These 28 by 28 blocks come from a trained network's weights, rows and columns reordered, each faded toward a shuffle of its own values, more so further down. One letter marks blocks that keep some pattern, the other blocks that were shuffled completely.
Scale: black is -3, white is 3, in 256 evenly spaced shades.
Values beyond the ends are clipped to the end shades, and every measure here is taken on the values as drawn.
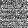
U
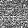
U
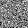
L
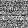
U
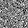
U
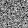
L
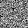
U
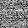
U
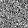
L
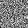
U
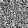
U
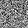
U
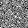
L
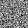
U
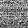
U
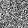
L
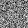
L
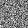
L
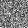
L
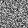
L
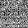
U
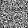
L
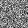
L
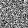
L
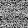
U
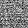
U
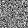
U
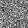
L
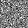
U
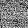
U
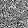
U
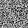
L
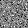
L
